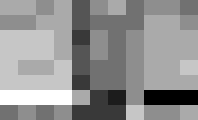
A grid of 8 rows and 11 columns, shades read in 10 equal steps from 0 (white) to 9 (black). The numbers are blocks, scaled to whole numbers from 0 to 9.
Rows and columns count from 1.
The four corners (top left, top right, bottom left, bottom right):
3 5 5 3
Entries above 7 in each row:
0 0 0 0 0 0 4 0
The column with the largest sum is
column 5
